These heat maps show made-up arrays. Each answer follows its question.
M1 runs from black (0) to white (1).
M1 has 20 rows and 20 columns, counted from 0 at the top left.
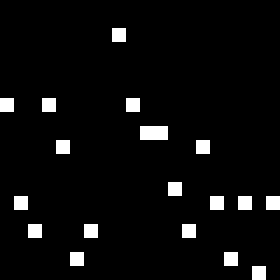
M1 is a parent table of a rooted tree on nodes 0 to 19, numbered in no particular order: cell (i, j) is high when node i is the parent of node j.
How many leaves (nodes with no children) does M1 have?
11
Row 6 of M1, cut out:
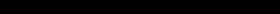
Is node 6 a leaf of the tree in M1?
yes
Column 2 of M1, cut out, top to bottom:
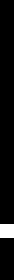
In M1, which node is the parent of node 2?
16
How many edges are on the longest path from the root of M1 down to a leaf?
8
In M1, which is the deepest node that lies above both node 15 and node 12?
14
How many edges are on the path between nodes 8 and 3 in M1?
9
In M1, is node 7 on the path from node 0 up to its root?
yes
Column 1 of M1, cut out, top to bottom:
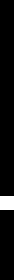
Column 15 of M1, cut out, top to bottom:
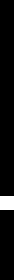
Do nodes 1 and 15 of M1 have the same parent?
yes
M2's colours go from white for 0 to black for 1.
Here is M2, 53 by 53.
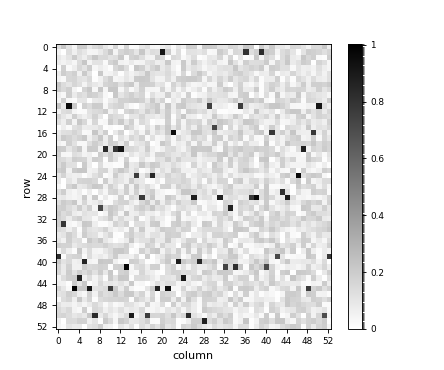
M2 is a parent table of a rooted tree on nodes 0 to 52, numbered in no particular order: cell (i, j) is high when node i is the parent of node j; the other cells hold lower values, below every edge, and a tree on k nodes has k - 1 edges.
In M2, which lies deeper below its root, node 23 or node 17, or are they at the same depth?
node 23
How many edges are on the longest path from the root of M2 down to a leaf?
17
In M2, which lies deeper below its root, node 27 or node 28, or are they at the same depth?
node 27
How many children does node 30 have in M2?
2
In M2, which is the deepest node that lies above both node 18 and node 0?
24
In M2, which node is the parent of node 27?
40
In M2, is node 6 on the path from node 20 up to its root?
no
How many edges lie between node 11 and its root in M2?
2
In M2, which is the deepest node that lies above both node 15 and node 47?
19
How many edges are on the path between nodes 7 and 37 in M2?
4
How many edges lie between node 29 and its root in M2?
3
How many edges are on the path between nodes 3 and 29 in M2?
4
